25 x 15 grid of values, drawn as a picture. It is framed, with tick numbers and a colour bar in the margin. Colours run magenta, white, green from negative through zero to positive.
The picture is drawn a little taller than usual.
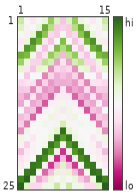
Mirror symmetry: left to right. Average level on the scale: 50%. Calmest part: centre. Odd rows or columns: none.
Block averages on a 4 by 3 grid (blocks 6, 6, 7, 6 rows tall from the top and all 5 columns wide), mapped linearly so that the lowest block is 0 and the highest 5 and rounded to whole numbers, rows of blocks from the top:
545 | 101 | 151 | 525
